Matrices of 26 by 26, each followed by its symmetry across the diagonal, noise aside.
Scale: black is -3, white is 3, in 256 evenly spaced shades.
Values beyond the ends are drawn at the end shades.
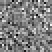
antisymmetric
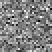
neither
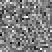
neither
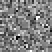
antisymmetric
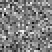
neither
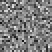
neither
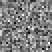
antisymmetric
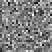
neither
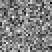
neither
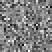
neither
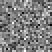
antisymmetric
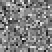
antisymmetric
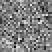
antisymmetric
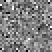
antisymmetric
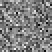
neither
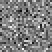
antisymmetric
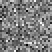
neither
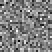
antisymmetric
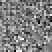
antisymmetric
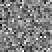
neither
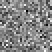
neither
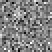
neither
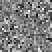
antisymmetric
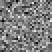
neither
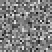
antisymmetric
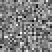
antisymmetric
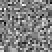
antisymmetric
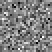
antisymmetric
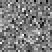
neither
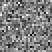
neither
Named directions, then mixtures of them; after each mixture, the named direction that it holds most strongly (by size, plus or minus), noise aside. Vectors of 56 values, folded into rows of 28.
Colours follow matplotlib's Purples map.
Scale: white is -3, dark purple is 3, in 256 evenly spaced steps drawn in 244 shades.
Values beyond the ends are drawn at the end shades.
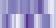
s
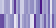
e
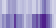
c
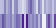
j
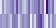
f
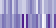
j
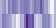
s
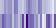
j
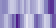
s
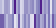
e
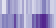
c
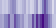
c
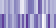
j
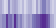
c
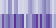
c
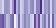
e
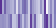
f
